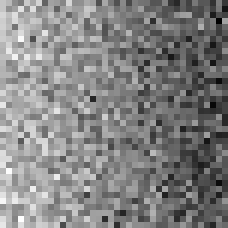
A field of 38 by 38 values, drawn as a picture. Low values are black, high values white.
Slope: up to the left. Grain: fine. Stripes: none. Average level on the scale: 50%.
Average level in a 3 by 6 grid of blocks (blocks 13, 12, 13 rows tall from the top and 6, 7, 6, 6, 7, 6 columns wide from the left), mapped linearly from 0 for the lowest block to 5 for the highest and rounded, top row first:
543210
543210
543210
